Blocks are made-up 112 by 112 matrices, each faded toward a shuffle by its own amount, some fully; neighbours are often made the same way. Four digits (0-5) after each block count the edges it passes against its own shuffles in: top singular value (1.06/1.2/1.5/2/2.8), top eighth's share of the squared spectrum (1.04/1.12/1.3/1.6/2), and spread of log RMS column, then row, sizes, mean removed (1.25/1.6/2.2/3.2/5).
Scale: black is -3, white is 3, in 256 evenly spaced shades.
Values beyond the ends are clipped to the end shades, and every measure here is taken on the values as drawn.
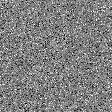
0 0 0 0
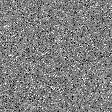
0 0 0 0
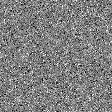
2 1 0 0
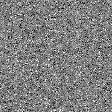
3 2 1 1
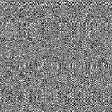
5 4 3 3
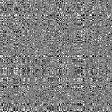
5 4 3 3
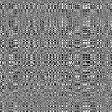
5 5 4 4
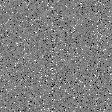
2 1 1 0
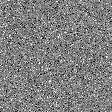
0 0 0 0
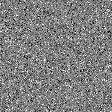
0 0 0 1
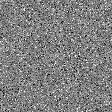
0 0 0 0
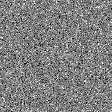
0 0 0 1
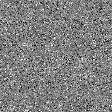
1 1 0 2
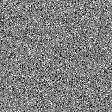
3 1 0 0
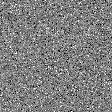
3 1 0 0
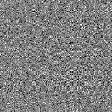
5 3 2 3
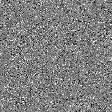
3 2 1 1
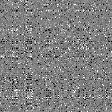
4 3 2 3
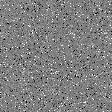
2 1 0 1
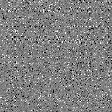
4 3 2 2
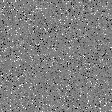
0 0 0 0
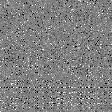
4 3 1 2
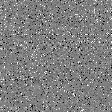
3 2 1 1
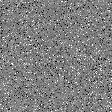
3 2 0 0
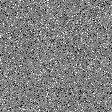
1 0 0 0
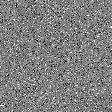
1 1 0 0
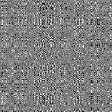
5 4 4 3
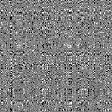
5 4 3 3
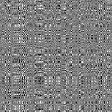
5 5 4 4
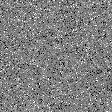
1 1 0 0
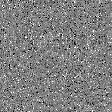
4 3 1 1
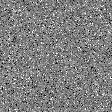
0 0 0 0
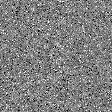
0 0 1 0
